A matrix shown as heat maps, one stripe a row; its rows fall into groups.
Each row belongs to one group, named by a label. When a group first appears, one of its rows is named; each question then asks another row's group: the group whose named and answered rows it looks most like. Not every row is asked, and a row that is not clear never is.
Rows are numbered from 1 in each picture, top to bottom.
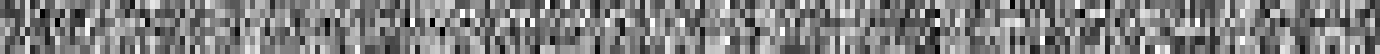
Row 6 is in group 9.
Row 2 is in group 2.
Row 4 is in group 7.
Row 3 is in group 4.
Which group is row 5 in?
9
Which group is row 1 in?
9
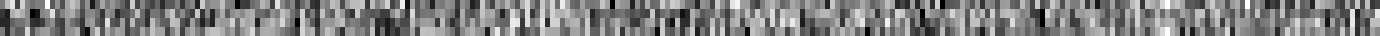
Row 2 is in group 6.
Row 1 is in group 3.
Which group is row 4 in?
2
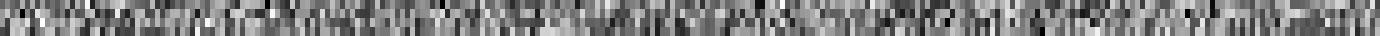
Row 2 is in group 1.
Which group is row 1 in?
7
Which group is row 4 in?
6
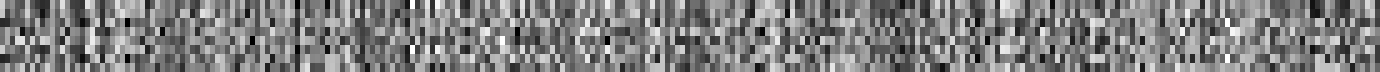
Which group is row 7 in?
2
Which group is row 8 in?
7
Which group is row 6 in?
4
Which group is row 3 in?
2
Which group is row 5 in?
7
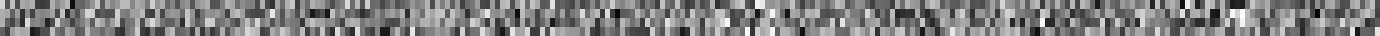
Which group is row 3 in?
9
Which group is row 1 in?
4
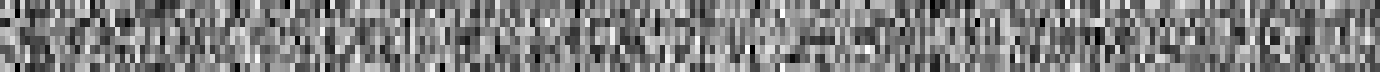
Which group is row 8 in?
3
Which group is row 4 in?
1
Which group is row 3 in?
6
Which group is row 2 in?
3
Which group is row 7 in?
9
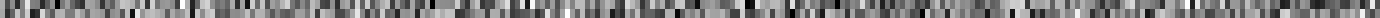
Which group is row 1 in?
4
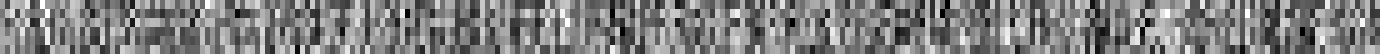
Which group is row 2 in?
3
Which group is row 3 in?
9
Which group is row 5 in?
3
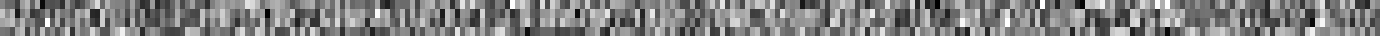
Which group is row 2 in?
3
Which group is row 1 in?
2
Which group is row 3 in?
3
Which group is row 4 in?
7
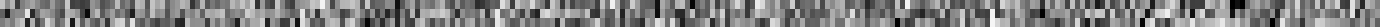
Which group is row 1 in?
4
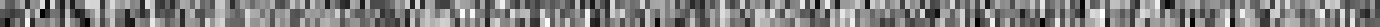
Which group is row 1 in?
7
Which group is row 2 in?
2
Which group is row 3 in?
2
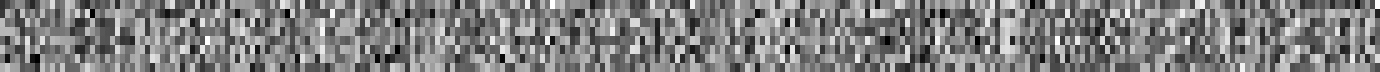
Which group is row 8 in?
1
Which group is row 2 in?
7
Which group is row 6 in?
4
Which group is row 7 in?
9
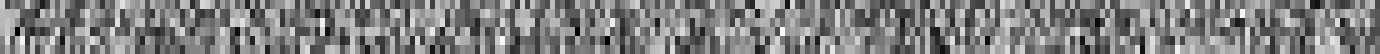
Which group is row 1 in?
4
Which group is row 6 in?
7
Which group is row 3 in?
1
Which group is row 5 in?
7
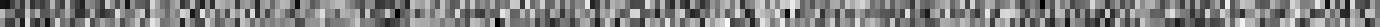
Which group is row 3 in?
9
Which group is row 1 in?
2
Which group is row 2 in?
4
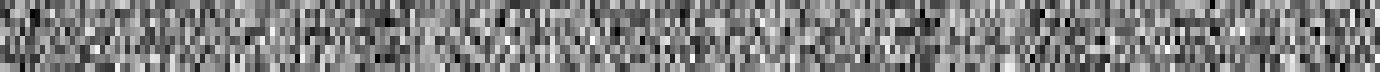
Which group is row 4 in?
1
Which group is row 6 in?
2
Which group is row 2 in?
6
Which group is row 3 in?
9
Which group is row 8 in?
1
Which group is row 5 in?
3
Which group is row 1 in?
7
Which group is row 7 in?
9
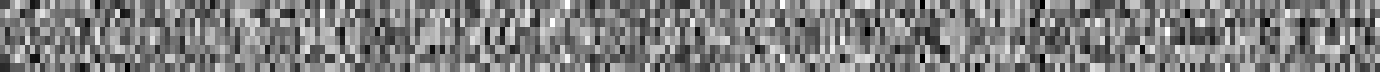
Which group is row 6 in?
7
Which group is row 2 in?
1
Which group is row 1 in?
6
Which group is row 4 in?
9
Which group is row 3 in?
6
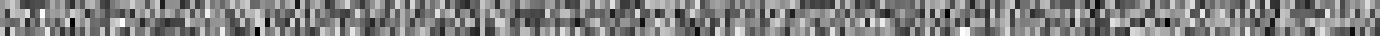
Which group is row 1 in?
1
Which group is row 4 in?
3
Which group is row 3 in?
7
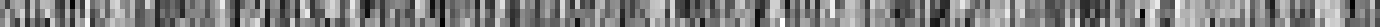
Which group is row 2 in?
7
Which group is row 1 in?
7
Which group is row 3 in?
7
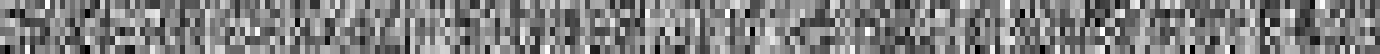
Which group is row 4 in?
6
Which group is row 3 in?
1
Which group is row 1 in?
3
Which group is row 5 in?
1
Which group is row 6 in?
2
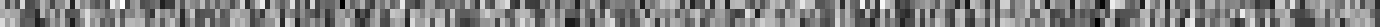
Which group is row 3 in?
1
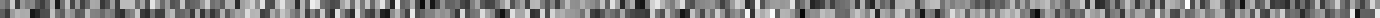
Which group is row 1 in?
4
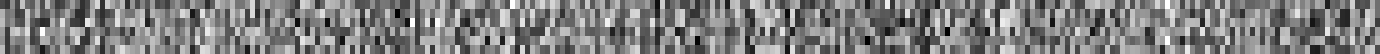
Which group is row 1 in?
2
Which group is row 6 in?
4
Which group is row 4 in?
6
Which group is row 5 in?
9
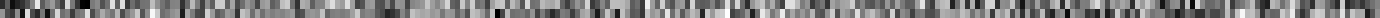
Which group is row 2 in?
9
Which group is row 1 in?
2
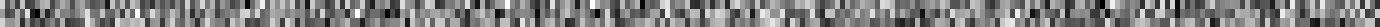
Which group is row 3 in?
1
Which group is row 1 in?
3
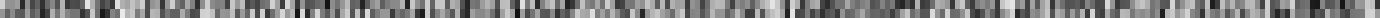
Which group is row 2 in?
4
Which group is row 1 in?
1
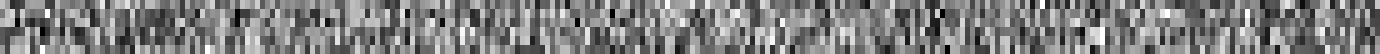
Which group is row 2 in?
3
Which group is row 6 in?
6
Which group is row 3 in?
3
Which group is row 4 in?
2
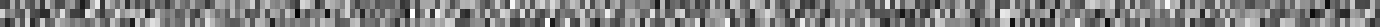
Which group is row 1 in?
2
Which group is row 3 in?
9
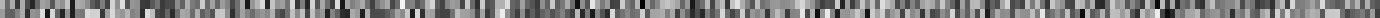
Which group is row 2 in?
7
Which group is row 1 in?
3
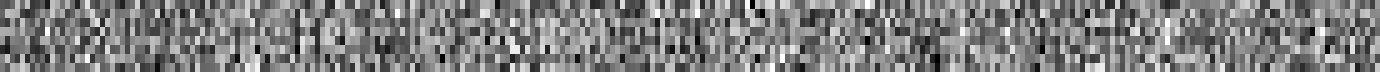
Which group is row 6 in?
2
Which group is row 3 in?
2
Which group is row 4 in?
3
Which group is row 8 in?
6
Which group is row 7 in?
7
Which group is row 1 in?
6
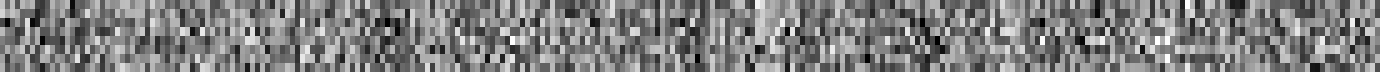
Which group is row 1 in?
4
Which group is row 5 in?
2
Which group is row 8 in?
4
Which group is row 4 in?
4
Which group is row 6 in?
7
